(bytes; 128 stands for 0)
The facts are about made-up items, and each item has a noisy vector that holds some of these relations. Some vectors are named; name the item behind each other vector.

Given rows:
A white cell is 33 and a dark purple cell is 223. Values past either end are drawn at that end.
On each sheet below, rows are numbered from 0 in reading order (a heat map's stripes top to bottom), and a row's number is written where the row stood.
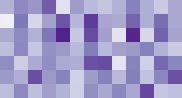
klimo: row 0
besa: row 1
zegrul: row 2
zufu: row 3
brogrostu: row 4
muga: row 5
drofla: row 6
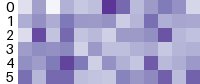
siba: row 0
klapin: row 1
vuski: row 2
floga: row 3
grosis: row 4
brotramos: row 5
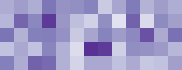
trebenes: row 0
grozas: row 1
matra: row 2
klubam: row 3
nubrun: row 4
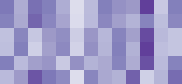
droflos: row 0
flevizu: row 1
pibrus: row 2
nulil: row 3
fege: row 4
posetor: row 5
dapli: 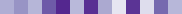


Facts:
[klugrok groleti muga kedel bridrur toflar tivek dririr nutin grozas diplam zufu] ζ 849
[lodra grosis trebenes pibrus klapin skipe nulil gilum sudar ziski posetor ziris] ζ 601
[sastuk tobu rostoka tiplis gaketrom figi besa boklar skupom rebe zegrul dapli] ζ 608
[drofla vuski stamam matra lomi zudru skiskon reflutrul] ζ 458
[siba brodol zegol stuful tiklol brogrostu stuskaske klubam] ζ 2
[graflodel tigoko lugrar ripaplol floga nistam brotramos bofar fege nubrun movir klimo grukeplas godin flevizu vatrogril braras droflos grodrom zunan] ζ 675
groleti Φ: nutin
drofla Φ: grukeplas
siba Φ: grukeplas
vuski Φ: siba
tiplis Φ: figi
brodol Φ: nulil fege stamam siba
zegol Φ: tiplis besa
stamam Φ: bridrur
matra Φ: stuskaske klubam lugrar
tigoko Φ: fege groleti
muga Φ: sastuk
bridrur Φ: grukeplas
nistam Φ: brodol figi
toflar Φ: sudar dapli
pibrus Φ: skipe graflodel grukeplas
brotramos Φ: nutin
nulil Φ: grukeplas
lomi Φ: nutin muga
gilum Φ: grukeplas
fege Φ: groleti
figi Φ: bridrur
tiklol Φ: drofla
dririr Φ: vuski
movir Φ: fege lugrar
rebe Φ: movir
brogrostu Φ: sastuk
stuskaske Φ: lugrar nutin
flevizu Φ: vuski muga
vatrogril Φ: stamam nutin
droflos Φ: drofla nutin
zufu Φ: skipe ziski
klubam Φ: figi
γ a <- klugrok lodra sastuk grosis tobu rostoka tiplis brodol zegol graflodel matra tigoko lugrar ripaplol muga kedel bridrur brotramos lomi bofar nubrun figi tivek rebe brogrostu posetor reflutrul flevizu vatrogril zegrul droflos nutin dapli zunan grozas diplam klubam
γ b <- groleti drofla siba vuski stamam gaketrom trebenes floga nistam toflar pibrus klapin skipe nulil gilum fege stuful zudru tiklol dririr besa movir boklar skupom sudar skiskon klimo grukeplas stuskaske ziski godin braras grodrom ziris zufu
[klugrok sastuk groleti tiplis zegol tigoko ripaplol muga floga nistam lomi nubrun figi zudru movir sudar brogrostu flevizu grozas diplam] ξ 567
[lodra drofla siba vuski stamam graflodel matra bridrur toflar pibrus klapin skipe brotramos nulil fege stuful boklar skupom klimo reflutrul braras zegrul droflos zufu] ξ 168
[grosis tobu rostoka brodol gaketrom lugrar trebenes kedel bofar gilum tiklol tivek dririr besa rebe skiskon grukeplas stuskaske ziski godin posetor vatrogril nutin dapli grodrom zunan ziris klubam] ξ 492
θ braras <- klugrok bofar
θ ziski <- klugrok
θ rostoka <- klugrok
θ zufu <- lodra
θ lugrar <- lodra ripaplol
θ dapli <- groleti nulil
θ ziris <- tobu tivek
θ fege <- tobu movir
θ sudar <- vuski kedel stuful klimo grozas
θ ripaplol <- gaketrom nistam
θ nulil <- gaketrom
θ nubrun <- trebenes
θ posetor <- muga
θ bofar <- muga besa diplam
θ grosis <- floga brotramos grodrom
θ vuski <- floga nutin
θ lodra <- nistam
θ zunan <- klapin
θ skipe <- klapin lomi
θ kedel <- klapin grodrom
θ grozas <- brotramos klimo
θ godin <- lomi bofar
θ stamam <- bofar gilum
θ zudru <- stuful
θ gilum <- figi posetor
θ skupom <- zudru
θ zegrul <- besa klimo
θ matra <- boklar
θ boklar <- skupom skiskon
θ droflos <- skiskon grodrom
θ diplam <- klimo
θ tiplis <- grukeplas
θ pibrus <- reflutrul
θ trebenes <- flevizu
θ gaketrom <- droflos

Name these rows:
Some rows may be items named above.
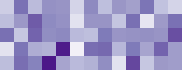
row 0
skipe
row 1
diplam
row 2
lomi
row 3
figi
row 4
kedel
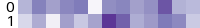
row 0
bridrur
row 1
tiklol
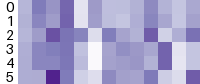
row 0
klimo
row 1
klimo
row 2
posetor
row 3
graflodel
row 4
graflodel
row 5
bofar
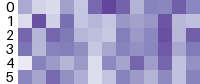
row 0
stuskaske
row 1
vuski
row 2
brotramos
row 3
matra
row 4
gilum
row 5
flevizu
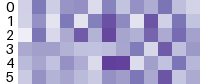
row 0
skipe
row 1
stuful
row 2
besa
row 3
nistam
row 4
zegol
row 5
stamam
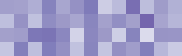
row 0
toflar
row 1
dririr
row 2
klugrok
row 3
ziski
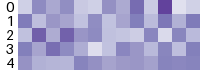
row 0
grukeplas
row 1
movir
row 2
sudar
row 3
flevizu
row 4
groleti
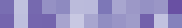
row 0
lomi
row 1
lugrar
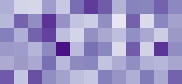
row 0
stuskaske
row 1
grozas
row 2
zunan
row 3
sastuk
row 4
skiskon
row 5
tigoko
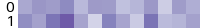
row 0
zudru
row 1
reflutrul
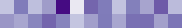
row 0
tiplis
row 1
nutin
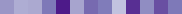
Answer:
rebe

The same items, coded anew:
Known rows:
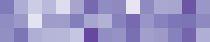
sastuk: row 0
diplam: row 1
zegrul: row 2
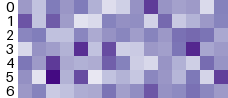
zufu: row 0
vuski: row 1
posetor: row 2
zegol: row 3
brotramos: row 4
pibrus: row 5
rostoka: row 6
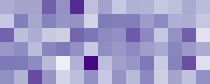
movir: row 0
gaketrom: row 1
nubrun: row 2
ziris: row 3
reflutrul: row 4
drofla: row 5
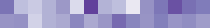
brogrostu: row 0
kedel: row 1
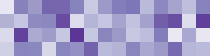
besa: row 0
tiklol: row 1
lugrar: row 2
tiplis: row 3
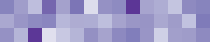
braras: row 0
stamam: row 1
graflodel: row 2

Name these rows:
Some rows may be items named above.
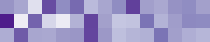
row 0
toflar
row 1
flevizu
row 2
rebe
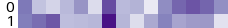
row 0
brogrostu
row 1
matra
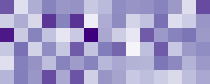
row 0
dririr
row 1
groleti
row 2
lomi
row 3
nutin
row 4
figi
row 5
fege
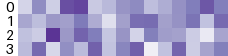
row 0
stuful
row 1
ziski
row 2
nistam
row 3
nutin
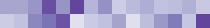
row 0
movir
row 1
siba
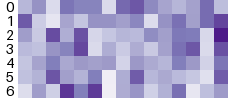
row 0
sudar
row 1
muga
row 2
gilum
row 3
tiklol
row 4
bridrur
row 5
grukeplas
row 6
groleti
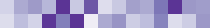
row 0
zegol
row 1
groleti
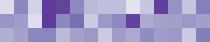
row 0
stuskaske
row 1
toflar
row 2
stamam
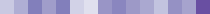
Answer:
skipe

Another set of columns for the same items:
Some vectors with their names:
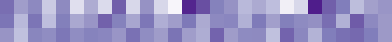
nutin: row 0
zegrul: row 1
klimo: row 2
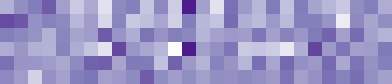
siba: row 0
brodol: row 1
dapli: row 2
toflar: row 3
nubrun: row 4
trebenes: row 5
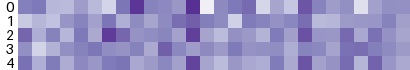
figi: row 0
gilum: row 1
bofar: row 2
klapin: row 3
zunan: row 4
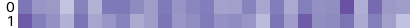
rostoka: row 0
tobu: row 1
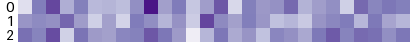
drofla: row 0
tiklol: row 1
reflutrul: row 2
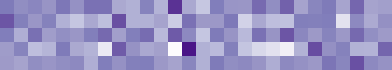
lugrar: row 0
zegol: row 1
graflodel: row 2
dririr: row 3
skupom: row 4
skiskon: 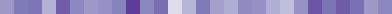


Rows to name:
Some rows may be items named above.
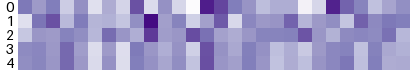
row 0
nutin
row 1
drofla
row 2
grukeplas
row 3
tiklol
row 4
tiklol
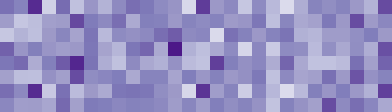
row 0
lomi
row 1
sudar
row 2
gilum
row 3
flevizu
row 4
movir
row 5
sudar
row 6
lomi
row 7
besa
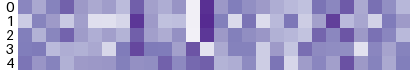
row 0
stuful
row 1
bridrur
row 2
stuful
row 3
tiplis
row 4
sastuk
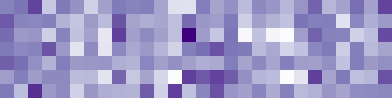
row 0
matra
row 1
zegol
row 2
muga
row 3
stuskaske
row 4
rebe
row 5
groleti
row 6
brotramos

